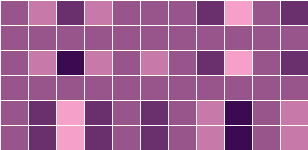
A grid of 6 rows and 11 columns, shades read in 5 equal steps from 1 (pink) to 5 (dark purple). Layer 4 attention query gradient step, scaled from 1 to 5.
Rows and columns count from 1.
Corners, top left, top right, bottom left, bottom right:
3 4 3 2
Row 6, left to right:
3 4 1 4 3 4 3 2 5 3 2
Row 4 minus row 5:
0 -1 2 -1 0 -1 0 1 -2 0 1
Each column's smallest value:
3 2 1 2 3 2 3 2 1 3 2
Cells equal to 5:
3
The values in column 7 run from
3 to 3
